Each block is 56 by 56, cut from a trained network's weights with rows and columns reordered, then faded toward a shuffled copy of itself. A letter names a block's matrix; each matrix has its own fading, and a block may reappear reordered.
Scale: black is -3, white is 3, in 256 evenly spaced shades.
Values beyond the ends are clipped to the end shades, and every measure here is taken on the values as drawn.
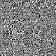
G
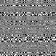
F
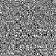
G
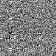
G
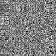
G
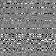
F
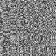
G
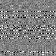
F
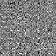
G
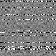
F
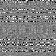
F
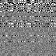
F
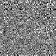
G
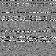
F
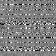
F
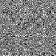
G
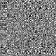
G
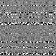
F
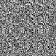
G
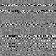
F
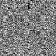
G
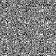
G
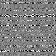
F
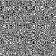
G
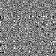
G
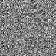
G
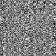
G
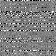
F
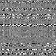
F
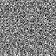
G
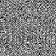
G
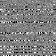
F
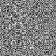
G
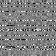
F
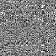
G
